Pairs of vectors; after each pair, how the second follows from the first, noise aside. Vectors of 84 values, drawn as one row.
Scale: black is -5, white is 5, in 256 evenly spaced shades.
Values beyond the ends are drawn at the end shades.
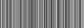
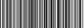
scaled up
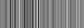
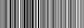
scaled up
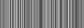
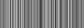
copied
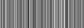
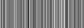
copied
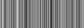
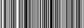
scaled up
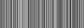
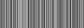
copied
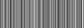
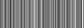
copied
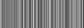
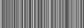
copied
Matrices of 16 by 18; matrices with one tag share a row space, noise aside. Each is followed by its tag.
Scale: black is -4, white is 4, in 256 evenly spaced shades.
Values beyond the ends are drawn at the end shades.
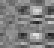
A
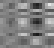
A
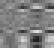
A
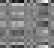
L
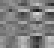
A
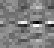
A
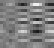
A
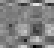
A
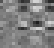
A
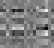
L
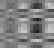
A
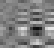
A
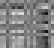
L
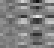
A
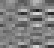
A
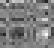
L
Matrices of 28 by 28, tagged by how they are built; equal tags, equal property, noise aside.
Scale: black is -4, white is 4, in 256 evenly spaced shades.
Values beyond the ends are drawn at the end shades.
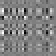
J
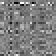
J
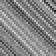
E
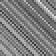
E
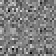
J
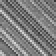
E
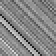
E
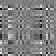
J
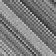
E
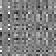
J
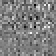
J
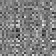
J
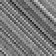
E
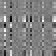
J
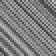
E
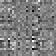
J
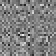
J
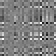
J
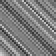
E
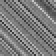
E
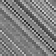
E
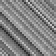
E
